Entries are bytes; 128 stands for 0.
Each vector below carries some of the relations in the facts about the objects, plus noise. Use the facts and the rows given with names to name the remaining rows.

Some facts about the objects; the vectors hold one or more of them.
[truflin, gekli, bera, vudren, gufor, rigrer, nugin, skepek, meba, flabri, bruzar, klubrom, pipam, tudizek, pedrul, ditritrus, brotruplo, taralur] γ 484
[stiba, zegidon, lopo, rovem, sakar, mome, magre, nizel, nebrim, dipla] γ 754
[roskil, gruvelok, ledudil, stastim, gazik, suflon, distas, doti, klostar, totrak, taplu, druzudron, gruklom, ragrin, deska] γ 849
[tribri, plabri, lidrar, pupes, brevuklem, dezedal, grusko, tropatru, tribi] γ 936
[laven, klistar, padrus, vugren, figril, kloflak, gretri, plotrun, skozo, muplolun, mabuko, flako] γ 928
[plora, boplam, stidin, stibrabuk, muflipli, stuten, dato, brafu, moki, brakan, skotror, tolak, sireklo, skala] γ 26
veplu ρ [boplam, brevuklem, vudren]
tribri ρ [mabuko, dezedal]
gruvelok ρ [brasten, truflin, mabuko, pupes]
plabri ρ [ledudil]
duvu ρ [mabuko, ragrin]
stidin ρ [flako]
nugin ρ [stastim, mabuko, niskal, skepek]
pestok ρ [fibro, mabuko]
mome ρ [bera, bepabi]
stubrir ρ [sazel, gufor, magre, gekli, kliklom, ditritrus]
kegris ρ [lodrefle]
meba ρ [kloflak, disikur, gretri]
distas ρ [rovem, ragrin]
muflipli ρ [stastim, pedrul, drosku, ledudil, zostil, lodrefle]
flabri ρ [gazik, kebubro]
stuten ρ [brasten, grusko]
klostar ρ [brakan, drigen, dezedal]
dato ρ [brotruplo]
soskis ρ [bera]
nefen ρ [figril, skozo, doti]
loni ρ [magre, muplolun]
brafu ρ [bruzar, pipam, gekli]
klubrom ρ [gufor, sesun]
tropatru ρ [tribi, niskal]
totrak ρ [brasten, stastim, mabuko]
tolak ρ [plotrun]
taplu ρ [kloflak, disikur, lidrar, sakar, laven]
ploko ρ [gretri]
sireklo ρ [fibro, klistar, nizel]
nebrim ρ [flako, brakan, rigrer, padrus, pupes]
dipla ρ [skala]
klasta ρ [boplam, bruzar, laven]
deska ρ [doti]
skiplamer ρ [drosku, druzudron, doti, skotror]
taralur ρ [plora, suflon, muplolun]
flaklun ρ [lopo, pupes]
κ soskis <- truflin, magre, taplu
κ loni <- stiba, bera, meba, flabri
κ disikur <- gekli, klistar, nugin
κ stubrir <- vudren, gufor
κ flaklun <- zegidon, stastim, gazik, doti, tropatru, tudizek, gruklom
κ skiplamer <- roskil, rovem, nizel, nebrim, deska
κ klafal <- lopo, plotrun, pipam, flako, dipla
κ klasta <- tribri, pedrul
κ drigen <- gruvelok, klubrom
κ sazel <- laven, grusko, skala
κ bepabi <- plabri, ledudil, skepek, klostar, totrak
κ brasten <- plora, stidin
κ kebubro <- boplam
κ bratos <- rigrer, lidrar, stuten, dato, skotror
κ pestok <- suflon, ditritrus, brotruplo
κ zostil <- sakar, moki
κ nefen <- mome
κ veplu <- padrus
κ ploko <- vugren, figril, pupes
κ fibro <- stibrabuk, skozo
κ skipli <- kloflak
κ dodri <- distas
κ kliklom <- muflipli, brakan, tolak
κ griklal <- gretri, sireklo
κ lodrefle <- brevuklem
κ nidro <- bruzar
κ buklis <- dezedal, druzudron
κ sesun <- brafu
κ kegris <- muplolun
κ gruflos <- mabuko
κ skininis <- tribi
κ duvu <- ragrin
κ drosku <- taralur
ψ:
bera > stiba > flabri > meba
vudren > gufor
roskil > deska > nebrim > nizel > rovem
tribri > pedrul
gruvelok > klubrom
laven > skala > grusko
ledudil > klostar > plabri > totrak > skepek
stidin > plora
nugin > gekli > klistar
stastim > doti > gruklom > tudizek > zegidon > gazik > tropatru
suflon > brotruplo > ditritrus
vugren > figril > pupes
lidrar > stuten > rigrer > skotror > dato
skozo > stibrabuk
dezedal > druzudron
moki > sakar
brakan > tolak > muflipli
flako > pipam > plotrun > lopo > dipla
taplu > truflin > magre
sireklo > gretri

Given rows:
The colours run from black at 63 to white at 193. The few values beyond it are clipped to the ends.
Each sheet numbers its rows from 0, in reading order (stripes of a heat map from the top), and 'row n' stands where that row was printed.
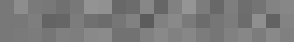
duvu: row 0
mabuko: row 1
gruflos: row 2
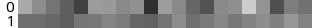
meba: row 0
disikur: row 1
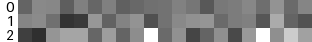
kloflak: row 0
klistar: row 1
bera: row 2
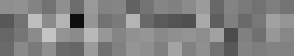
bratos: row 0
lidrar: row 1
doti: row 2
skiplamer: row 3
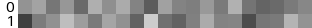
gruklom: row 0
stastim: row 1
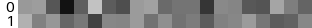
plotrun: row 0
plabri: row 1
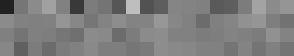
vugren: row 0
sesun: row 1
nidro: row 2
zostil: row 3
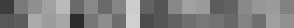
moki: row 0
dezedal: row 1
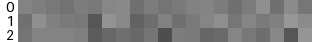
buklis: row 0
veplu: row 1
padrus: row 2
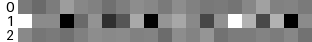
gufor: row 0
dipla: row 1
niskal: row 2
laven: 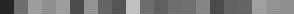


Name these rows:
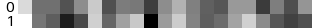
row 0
lopo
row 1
skepek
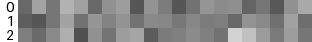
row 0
klostar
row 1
brotruplo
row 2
flabri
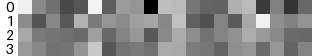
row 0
zegidon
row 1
bepabi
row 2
ditritrus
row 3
magre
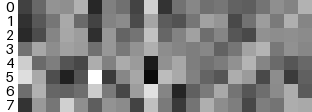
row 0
flako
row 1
nugin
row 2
skozo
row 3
loni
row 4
tudizek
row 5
rovem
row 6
tolak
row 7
gruvelok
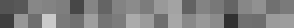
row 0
figril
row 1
deska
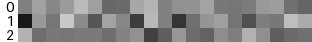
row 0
plora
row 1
taplu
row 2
rigrer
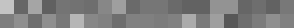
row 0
grusko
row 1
ragrin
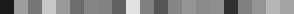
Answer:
roskil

